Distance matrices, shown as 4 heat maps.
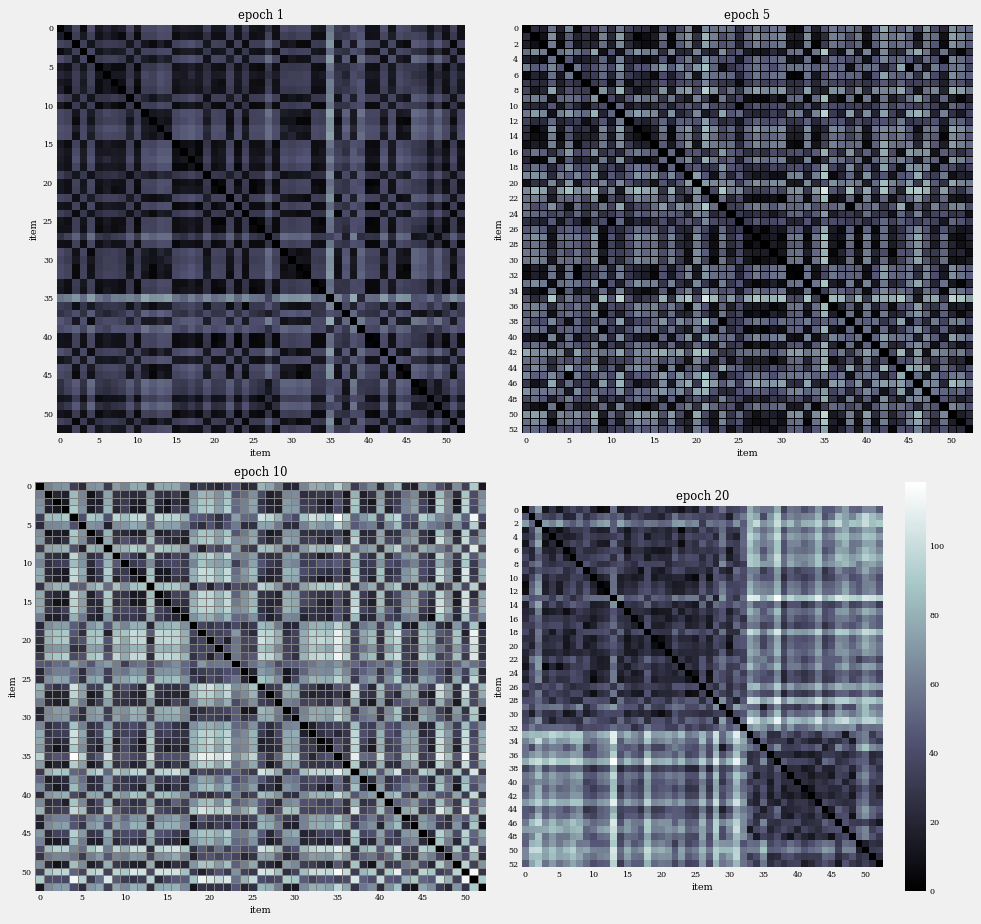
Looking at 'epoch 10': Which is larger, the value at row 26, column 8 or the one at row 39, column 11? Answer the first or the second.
the first
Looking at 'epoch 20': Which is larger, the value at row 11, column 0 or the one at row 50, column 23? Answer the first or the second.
the second
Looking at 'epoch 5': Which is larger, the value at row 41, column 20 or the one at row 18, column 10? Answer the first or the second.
the first
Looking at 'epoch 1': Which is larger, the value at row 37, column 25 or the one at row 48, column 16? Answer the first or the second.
the first
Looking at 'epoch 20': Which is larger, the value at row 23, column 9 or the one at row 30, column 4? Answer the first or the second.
the first
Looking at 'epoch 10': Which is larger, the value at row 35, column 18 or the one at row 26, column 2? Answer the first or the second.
the first
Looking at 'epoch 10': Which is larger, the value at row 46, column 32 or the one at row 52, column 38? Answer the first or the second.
the second
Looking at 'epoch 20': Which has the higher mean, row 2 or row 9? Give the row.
2
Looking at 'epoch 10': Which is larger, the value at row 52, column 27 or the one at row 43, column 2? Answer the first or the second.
the first
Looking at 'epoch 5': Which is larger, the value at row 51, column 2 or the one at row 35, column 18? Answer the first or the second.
the second
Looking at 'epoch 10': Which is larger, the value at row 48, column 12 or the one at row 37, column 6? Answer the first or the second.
the second
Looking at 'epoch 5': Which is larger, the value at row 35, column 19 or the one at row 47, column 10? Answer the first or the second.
the first
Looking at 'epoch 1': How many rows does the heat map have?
53
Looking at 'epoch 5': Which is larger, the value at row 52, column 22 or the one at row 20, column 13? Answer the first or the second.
the second
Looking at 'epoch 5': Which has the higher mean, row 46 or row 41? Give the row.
46
